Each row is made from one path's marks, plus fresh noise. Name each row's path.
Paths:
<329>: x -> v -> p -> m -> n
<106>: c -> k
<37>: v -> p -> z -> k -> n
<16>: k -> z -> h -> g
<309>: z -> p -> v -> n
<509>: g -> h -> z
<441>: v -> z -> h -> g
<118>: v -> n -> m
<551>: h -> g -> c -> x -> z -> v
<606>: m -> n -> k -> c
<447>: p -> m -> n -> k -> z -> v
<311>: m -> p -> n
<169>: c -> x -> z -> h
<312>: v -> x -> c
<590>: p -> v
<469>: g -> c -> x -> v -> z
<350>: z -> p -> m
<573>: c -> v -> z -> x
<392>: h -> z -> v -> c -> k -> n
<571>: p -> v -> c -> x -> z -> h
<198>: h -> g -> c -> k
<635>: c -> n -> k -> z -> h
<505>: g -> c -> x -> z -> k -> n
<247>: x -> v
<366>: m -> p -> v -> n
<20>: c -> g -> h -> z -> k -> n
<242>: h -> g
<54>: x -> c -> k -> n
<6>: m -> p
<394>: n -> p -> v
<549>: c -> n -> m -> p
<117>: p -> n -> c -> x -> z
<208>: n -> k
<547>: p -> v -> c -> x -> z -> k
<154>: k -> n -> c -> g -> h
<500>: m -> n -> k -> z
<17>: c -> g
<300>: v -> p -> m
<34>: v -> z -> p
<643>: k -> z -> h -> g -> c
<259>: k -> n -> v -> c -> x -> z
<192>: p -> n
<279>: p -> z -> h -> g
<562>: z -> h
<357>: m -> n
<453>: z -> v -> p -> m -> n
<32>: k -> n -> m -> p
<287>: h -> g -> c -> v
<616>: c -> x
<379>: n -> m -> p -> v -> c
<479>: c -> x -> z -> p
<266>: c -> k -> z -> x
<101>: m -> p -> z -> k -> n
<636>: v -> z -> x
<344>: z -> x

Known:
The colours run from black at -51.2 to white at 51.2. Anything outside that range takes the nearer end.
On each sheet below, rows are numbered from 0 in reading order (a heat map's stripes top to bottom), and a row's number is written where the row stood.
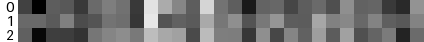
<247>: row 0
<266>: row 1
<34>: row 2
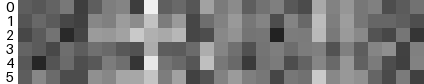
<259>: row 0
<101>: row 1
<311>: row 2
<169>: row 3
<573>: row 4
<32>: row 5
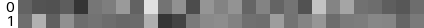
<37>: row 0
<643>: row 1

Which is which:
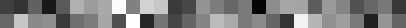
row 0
<6>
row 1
<208>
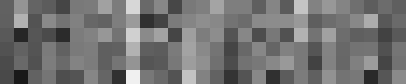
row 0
<500>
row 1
<16>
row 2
<309>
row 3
<551>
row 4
<441>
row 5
<312>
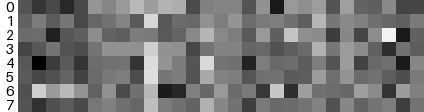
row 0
<350>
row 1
<392>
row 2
<562>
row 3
<379>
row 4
<636>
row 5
<547>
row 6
<17>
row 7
<571>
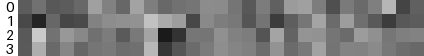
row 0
<279>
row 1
<329>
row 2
<198>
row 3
<20>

